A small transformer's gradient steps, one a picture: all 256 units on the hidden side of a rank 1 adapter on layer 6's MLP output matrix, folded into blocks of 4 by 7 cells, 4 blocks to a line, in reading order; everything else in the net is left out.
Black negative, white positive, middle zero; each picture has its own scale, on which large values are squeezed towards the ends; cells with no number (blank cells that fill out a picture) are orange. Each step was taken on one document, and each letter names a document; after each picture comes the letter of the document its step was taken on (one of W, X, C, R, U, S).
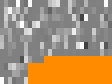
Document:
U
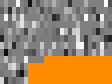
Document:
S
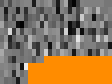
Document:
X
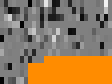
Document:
U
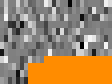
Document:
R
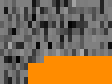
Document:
X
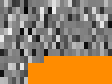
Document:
U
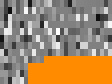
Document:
U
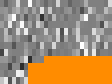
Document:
S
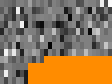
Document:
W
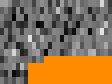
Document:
W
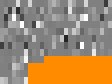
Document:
S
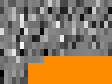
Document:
W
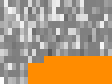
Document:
U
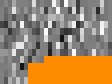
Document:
X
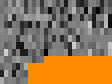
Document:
W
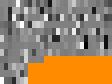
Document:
U
